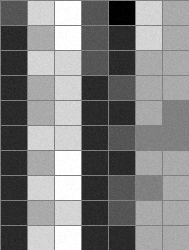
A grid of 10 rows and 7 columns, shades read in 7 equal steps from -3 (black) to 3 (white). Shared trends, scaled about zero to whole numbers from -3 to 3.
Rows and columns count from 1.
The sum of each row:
3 2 1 0 -2 -1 0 1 0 1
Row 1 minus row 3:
1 0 1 0 -1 1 0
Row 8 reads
-2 2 3 -2 -1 0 1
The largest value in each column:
-1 2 3 -1 -1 2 1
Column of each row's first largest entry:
3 3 2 3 3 2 3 3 3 3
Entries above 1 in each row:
3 2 2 1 1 2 1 2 1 2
